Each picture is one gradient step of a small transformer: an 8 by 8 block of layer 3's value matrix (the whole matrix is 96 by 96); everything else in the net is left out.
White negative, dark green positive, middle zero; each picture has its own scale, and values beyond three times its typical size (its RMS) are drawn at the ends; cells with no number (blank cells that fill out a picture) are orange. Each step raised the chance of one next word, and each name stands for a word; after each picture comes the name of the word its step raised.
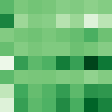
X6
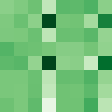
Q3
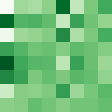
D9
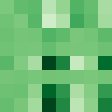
X6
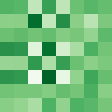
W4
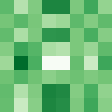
Q3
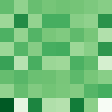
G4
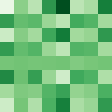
D9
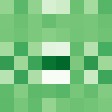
W4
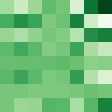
D9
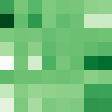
X6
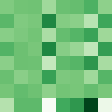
G4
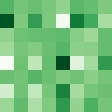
X6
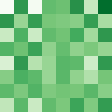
D9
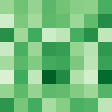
G4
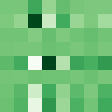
X6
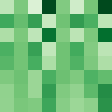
D9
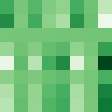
X6
